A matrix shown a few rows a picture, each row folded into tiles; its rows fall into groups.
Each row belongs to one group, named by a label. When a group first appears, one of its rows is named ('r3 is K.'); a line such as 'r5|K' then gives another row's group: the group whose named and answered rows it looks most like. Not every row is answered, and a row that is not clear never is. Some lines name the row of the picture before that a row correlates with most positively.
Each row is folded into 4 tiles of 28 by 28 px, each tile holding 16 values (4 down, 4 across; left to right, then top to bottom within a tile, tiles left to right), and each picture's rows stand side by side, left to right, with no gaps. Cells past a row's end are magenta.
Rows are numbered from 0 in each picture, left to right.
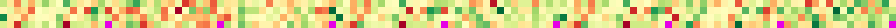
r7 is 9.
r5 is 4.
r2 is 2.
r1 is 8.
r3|4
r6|2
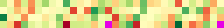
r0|4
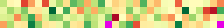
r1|2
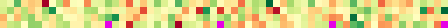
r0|9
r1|4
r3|2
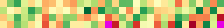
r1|2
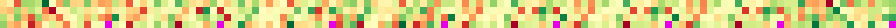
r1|4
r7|9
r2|2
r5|4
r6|4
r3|2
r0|8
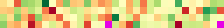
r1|4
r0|8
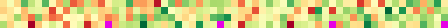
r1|9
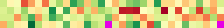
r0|9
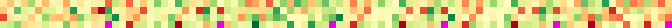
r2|9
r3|4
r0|2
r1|4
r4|4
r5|8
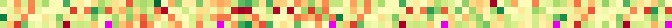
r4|9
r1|8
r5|4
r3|4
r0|4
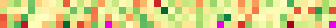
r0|2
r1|9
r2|4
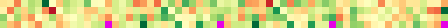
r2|9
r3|2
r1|9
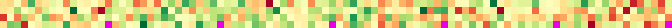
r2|9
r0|2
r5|8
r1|9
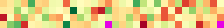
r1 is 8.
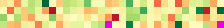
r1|2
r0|8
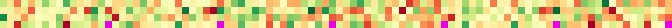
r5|8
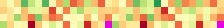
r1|8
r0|8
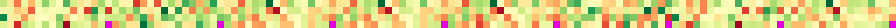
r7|8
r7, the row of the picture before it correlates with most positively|1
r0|4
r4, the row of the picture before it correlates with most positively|1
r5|2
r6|4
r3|8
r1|9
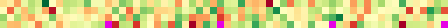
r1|2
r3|4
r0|8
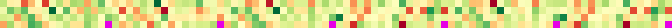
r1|8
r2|9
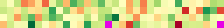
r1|4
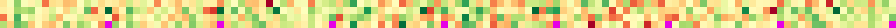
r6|2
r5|8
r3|2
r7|9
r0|2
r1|2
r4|2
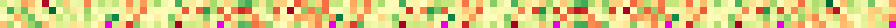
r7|8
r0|9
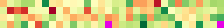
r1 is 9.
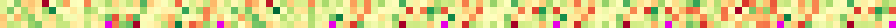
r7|4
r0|9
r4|4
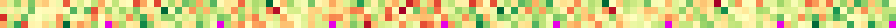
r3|8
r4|9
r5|8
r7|9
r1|9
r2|8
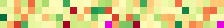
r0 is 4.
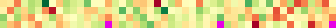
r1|9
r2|8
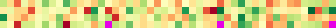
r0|4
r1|2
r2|2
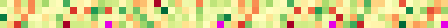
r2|4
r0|4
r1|9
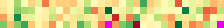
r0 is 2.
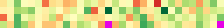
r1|9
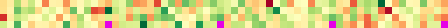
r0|2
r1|9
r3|8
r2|9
